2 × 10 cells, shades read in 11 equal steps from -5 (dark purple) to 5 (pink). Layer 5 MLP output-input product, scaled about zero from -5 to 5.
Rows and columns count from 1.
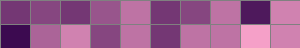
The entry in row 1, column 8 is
2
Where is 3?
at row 1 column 10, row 2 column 3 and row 2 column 10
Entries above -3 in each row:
9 9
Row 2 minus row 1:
-3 2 5 -1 0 0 3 0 9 0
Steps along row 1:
up down up up down up up down up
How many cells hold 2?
5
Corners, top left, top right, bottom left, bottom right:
-2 3 -5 3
